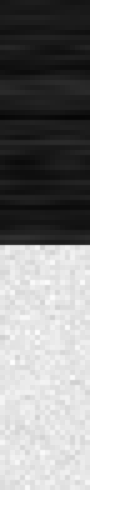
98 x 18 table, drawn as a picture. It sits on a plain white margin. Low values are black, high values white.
It is made of 2 by 1 panels. Panel 1,1: very low, streaked across, faint in contrast. Panel 2,1: very high, fine-grained, faint in contrast.
